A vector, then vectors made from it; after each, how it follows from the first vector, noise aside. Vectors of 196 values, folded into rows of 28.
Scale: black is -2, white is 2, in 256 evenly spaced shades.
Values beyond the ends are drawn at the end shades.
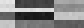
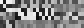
sign-scrambled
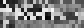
sign-scrambled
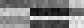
reversed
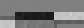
partly zeroed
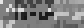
partly zeroed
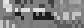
partly zeroed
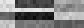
copied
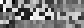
sign-scrambled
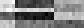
copied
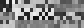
sign-scrambled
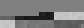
partly zeroed
